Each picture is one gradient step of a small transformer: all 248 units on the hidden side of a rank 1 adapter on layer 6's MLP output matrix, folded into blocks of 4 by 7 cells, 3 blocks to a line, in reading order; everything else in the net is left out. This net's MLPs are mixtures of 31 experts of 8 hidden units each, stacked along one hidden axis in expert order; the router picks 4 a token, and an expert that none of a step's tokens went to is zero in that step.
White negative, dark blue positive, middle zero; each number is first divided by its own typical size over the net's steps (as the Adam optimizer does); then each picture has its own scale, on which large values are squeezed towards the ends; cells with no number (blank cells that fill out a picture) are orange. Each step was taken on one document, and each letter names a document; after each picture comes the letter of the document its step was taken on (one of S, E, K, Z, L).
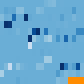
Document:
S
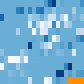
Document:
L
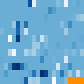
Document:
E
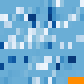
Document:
L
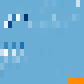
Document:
S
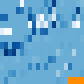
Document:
L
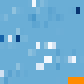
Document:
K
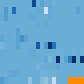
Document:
K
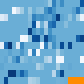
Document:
L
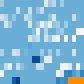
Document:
S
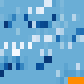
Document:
S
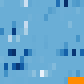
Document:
E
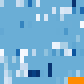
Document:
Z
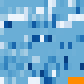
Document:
L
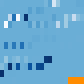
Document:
S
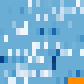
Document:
Z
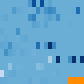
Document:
K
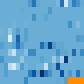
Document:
E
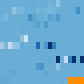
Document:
K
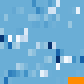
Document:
K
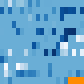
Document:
Z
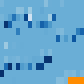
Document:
S
